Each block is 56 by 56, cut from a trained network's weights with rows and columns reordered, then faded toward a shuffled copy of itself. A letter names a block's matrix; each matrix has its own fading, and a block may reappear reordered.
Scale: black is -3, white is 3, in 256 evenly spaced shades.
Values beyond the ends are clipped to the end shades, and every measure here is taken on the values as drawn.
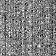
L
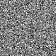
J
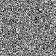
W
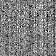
L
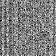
L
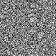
W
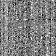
L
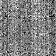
L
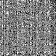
L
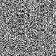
W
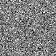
J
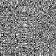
W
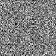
W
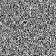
W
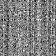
L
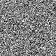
J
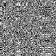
W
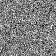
J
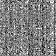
L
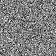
J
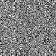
W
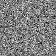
J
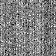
L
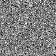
J
